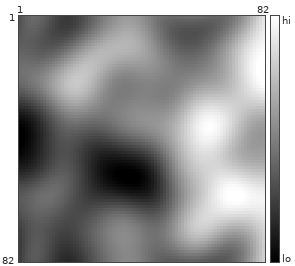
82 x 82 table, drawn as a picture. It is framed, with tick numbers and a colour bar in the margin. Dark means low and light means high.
Lone odd cells: none. Slope: up to the right. Grain: smooth. Odd rows or columns: none.
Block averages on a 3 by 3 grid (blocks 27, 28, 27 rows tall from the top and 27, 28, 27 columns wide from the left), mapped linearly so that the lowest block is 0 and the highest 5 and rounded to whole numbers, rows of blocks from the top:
233 | 015 | 014
